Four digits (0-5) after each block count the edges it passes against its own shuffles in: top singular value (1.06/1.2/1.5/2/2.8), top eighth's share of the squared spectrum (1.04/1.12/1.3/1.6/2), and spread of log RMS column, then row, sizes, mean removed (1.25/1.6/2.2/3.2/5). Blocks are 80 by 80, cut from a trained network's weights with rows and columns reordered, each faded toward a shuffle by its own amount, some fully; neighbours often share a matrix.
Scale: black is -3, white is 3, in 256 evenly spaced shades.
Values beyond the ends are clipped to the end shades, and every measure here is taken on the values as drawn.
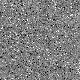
1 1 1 0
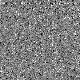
2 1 0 1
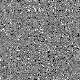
2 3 2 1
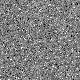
0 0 0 0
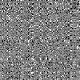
4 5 3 3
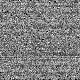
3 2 0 0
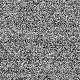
2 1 0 0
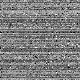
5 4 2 2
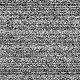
4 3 1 1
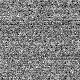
2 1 0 0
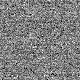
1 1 0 0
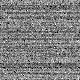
4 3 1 1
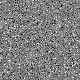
0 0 0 0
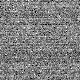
3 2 1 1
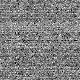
3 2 1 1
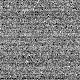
3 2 0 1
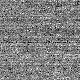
3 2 1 1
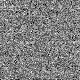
1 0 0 0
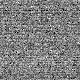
3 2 0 1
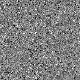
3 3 1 1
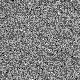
0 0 0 0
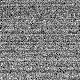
3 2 0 0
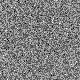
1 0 0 0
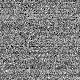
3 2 0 0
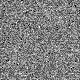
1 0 0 0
